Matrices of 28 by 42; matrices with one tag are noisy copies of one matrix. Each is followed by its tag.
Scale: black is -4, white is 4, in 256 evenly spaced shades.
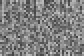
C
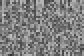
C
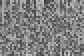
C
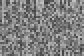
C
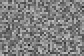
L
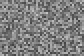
L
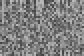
C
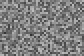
L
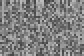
C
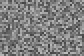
L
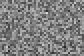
L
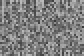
C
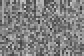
C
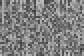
C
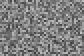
L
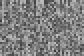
C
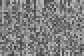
C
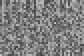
C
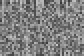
C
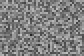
L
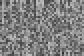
C
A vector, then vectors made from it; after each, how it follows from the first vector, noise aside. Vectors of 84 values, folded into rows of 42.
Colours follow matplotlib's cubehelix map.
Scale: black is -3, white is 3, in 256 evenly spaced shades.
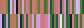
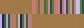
partly zeroed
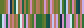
negated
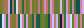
negated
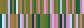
negated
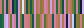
reversed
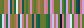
negated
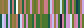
negated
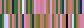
reversed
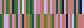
reversed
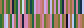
reversed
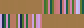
partly zeroed
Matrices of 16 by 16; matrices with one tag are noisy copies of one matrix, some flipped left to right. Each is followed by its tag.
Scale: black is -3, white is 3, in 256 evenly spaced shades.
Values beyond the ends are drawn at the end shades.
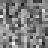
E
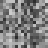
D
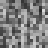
E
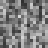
E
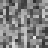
E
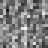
E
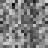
D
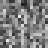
E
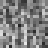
E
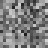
D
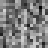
E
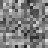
D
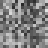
D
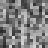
E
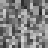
E
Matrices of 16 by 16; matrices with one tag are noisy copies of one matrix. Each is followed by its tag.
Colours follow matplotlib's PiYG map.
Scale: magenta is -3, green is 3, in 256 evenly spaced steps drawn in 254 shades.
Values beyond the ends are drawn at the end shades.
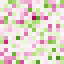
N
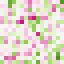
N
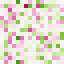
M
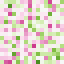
N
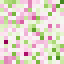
N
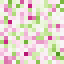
N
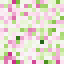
M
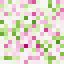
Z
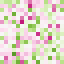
N
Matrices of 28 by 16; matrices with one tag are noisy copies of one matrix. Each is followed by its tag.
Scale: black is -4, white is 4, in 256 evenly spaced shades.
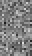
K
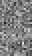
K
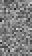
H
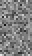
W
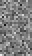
W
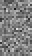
H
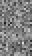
K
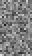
W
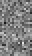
K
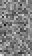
W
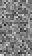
W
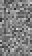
H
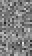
K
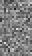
H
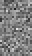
H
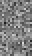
K
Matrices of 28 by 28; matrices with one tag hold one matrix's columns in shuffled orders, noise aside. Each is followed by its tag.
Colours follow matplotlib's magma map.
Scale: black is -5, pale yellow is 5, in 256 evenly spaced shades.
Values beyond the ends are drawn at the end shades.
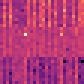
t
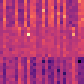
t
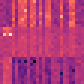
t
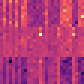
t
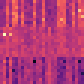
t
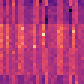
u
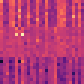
t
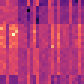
u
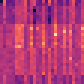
u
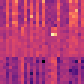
t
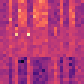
t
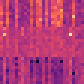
t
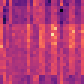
u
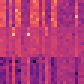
t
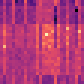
u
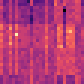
u
